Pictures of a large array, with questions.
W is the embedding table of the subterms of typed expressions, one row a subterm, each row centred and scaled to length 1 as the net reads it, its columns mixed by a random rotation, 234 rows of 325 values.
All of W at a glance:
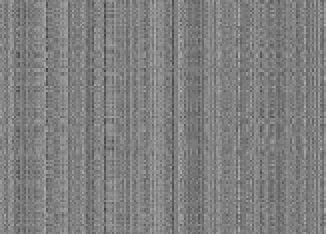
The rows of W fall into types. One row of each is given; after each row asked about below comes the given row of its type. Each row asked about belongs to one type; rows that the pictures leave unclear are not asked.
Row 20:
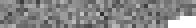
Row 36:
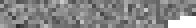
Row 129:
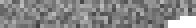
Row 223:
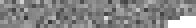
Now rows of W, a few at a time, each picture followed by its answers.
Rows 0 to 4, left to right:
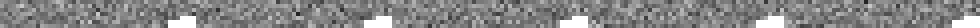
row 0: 36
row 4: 36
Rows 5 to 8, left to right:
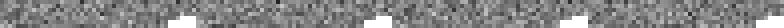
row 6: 36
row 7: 223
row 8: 20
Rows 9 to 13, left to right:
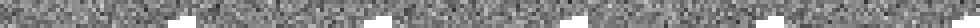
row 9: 129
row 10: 20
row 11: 223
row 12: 129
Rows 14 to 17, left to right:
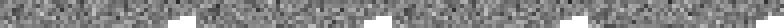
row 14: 223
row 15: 20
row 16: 223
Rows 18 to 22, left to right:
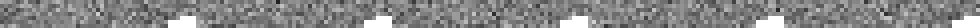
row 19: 36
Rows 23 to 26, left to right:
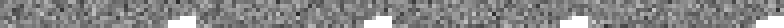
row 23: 223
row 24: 20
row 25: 20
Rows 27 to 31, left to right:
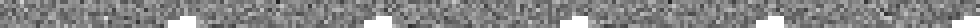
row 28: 36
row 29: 36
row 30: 36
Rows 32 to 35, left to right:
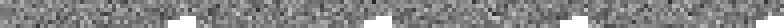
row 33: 223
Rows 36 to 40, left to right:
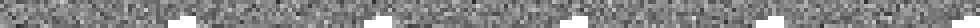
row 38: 36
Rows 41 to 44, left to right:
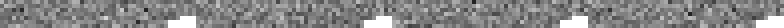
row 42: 129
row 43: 36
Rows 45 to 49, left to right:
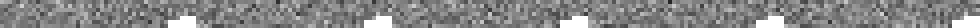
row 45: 129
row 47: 36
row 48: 36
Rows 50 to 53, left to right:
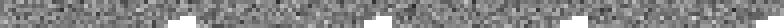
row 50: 223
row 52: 20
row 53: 223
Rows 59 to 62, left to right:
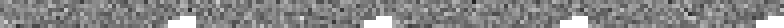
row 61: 36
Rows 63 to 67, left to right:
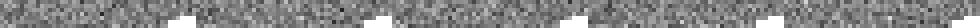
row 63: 20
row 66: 20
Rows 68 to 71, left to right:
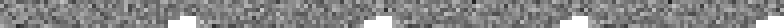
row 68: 36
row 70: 36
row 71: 36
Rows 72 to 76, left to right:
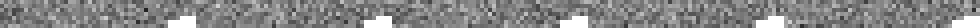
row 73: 129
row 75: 129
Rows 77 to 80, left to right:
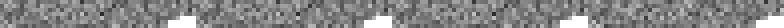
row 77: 20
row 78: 20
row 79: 20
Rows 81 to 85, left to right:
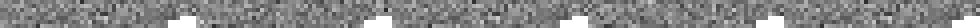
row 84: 36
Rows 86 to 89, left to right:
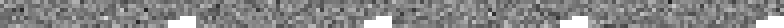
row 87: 20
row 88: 20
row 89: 36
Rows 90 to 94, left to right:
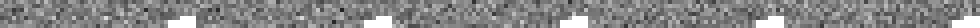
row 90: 223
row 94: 129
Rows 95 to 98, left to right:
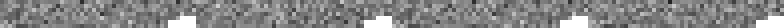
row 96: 129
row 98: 36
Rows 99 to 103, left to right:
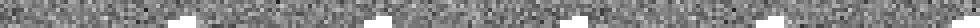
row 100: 36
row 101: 129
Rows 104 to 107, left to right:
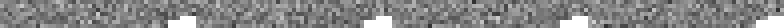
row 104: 36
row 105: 129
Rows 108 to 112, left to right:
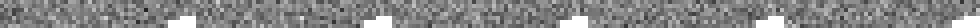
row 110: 129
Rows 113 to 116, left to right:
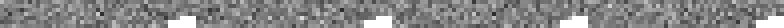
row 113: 20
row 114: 223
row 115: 20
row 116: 129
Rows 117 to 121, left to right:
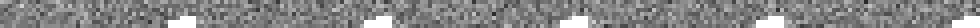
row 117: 129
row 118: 223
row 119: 20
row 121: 36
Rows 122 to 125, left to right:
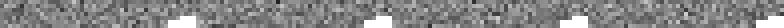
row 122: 20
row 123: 36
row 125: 36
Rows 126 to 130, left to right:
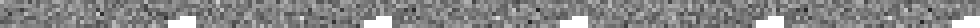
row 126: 20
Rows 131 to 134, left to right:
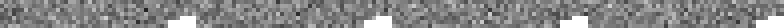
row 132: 20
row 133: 36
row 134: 129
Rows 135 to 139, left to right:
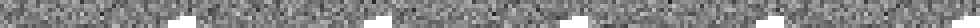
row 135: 20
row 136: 223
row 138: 36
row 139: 20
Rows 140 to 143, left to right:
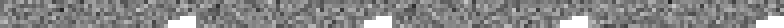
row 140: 223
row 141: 20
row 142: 20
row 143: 36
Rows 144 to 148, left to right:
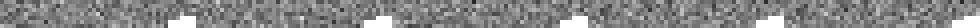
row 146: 36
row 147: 223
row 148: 223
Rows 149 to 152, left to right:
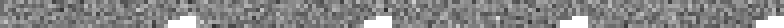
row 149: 223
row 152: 129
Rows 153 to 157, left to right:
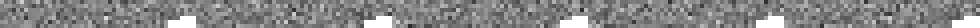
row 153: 223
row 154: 36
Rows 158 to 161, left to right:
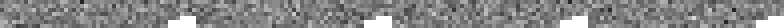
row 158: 36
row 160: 223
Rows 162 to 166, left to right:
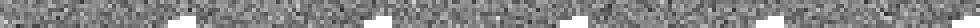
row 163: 129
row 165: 20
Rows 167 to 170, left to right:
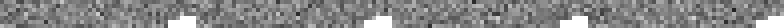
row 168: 20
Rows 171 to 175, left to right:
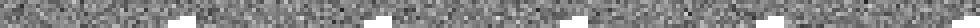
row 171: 20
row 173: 223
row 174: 20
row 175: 36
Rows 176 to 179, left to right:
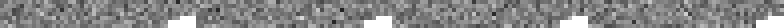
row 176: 223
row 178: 20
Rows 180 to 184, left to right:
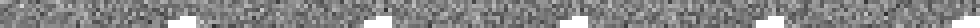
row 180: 129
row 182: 129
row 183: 129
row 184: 20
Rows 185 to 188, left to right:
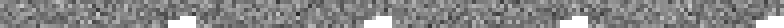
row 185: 36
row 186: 20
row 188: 129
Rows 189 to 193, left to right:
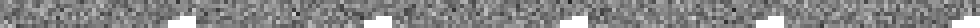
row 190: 20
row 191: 223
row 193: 129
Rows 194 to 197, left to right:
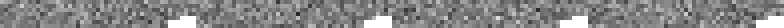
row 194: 129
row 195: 20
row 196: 223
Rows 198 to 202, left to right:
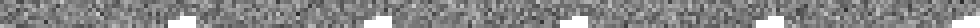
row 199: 20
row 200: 129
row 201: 129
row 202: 223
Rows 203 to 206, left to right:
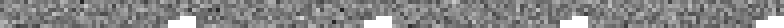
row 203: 36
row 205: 36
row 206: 129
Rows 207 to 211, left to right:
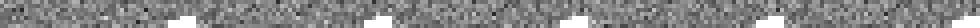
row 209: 20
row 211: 20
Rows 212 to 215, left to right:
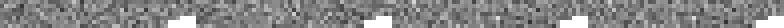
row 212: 20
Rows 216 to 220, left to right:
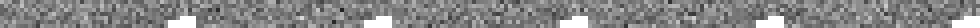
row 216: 129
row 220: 129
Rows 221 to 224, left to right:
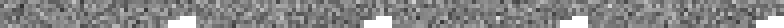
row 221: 20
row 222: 129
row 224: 129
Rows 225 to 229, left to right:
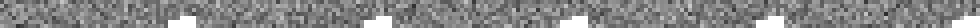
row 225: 36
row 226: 129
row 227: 20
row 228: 129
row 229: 20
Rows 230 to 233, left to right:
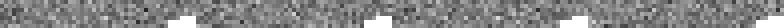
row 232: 223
